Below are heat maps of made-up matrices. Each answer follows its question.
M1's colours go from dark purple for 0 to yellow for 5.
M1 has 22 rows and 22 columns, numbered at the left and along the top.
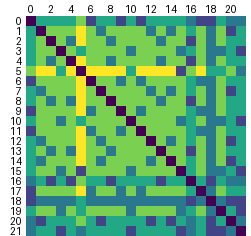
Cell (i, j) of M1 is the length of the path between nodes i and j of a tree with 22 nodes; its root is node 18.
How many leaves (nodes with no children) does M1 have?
16
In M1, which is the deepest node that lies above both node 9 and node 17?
0
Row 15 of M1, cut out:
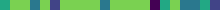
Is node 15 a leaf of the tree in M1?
no
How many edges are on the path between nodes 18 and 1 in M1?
2
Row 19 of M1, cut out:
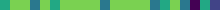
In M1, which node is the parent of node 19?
21
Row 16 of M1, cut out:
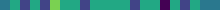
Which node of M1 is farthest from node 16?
5
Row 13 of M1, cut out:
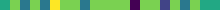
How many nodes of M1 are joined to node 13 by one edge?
1
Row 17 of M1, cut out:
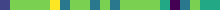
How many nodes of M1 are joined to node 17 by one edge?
1
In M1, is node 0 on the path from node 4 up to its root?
no
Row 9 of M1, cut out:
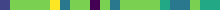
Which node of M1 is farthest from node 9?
5
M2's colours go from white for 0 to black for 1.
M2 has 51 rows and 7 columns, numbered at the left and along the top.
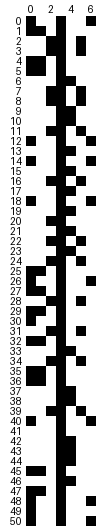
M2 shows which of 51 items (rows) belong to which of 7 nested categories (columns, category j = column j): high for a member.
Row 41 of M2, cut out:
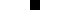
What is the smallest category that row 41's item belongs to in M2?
3
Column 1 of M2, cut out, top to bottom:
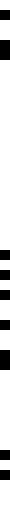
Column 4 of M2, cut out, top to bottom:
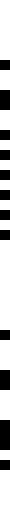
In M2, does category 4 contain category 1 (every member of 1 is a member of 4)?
no
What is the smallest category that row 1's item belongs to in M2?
1
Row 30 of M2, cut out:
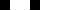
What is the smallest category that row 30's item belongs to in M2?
0
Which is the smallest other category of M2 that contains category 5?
2
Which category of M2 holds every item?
3
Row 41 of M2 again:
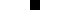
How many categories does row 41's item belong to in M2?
1
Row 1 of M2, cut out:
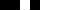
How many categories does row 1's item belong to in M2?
3
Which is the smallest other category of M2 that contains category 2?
3
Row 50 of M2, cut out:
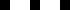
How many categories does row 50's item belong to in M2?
3
